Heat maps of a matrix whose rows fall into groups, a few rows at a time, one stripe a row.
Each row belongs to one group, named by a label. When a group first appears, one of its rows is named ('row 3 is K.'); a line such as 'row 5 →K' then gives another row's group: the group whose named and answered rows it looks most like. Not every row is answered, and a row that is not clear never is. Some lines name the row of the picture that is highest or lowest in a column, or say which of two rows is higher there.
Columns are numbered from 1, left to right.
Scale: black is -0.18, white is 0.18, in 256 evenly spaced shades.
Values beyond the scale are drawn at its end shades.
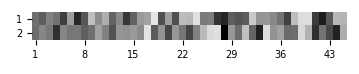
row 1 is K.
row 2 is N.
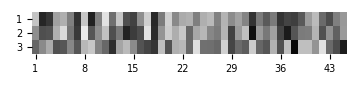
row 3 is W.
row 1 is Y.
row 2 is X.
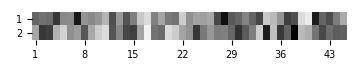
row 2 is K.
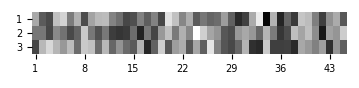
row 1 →K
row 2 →X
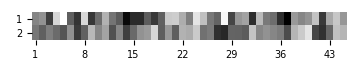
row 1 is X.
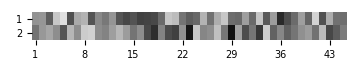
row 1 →X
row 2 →W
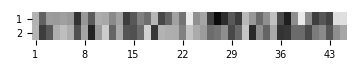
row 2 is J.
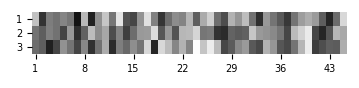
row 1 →Y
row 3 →N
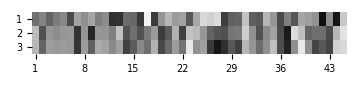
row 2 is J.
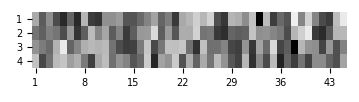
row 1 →Y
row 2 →K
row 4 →J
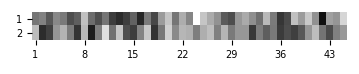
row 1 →X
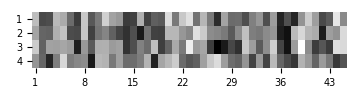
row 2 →X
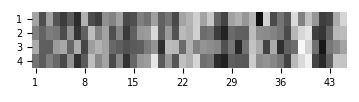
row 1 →Y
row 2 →K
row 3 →K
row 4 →K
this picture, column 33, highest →3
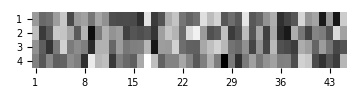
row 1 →X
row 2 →J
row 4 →K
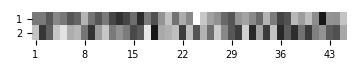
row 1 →X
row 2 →J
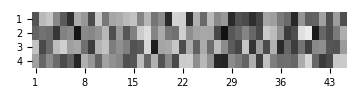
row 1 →W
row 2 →N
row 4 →Y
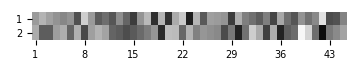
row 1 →W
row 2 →K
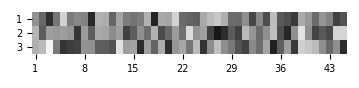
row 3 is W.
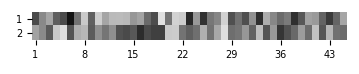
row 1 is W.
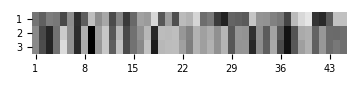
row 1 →K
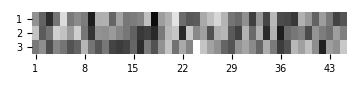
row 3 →X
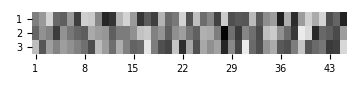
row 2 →N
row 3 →J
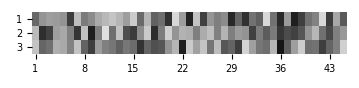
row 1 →W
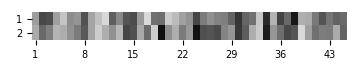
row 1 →K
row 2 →K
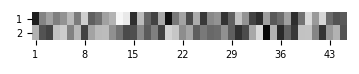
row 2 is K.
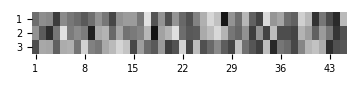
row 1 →N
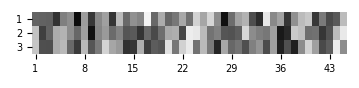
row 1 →N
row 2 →J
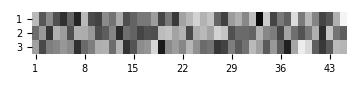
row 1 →Y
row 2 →X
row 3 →K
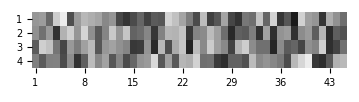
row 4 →K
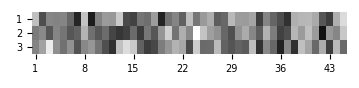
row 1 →Y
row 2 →X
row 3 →W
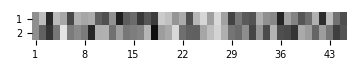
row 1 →X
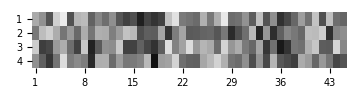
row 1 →X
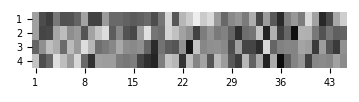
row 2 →K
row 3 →W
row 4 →J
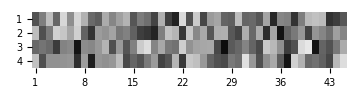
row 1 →W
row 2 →J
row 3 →N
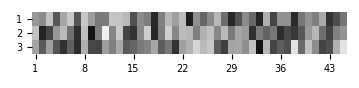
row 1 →W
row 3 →Y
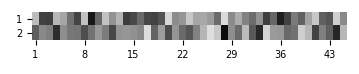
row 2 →N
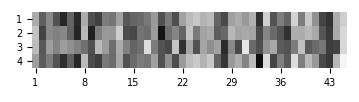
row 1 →Y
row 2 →Y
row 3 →J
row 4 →Y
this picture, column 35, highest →3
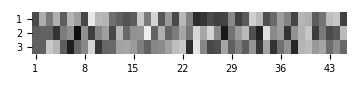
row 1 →K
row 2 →N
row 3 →W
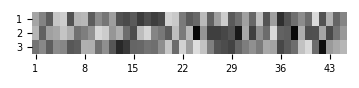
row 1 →X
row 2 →J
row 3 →X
